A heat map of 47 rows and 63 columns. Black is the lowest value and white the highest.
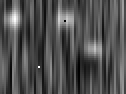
Average level on the scale: 30%. Grain: streaks running down. Bumps: three. Lone odd cells: 2, 1 higher and 1 lower than their neighbours.
